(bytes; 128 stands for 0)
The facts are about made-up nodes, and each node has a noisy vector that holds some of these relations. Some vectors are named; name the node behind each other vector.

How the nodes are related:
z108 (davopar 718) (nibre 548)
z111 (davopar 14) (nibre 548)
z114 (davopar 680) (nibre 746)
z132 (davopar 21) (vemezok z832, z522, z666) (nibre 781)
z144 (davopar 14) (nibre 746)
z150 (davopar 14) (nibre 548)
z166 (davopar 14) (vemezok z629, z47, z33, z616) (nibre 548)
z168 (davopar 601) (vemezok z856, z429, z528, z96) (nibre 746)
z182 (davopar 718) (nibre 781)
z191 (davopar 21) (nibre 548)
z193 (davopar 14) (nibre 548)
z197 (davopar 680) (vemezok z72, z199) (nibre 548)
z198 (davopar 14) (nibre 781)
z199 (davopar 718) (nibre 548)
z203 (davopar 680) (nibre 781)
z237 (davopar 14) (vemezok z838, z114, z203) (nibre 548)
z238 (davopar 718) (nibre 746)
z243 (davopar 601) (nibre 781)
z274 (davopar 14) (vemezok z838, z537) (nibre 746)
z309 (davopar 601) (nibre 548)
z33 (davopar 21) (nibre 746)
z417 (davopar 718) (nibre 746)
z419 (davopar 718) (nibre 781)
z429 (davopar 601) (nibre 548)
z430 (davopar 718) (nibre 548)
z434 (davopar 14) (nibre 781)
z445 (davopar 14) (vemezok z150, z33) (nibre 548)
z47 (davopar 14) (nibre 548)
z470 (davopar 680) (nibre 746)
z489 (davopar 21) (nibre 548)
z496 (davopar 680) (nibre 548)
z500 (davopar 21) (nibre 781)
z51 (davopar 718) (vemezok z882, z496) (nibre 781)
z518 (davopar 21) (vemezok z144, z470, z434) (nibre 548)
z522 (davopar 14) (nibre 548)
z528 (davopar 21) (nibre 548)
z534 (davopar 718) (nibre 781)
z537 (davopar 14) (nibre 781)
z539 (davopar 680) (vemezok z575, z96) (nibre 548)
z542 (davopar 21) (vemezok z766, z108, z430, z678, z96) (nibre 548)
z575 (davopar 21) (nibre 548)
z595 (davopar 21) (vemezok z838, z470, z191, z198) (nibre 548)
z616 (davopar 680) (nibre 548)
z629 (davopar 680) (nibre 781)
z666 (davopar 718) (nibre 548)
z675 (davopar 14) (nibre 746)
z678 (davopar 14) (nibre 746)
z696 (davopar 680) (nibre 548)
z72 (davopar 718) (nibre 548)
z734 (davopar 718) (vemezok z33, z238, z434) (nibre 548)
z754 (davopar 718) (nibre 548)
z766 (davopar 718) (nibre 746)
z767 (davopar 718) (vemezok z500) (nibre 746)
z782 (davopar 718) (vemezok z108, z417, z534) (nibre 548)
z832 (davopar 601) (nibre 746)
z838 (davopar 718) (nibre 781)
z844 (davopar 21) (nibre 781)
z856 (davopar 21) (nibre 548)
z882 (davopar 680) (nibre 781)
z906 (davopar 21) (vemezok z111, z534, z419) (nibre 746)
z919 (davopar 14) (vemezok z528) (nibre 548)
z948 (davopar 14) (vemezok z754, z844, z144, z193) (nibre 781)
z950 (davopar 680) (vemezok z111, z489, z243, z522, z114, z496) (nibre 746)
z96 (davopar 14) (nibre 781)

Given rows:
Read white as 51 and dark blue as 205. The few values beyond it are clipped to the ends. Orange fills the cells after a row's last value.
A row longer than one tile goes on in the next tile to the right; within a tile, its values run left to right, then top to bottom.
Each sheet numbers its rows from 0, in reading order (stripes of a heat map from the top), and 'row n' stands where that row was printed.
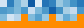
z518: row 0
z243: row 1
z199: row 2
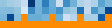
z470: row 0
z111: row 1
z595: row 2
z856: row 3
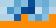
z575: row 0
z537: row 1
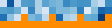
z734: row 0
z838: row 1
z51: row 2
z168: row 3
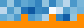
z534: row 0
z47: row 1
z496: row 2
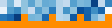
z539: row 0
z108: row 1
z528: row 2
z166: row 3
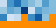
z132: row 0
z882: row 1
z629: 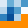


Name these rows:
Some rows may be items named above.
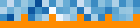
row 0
z114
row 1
z445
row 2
z844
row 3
z782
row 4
z767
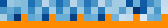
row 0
z96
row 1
z919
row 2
z919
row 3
z919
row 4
z489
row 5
z193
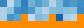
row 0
z309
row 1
z754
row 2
z51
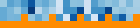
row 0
z182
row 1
z537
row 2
z542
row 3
z542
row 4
z203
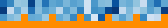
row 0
z274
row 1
z522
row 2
z417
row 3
z542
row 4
z537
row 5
z132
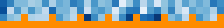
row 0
z237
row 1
z191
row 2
z666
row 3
z950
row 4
z429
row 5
z539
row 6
z838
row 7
z666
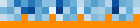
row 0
z500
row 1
z434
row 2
z144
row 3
z754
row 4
z198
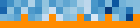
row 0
z675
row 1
z238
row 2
z754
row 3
z906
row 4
z678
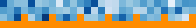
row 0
z678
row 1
z96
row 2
z197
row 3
z948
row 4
z696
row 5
z419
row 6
z33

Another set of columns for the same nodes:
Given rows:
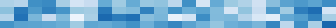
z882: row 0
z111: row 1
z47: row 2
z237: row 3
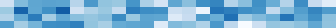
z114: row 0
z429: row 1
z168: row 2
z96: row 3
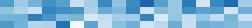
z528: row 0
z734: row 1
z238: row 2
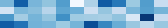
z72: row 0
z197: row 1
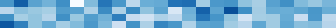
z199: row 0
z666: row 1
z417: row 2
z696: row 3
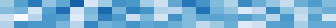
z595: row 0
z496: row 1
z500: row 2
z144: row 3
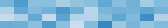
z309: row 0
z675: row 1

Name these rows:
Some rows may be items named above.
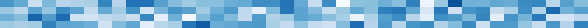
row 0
z678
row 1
z734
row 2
z198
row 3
z767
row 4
z274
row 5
z950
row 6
z666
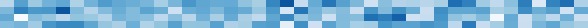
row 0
z838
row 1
z182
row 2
z182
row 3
z132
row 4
z678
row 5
z51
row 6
z238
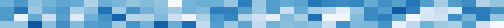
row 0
z470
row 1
z522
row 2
z274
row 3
z518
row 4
z782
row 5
z168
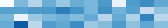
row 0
z537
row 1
z434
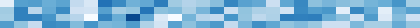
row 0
z489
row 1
z906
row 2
z445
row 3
z919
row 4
z754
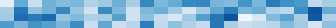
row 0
z111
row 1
z844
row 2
z542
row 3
z539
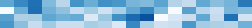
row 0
z767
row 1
z542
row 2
z948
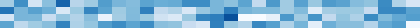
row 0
z33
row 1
z191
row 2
z542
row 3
z166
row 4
z429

